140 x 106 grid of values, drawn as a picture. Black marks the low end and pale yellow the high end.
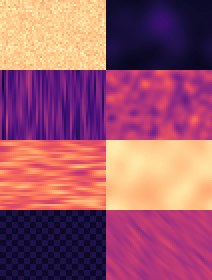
The table splits into 4 rows of 2 panels. Panel 1,1: very high, fine-grained, faint in contrast. Panel 1,2: very low, smooth, faint in contrast. Panel 2,1: low, streaked downward. Panel 2,2: middling, blotchy. Panel 3,1: high, streaked across. Panel 3,2: very high, smooth, faint in contrast. Panel 4,1: very low, checkered, faint in contrast. Panel 4,2: middling, slanting down to the right, faint in contrast.
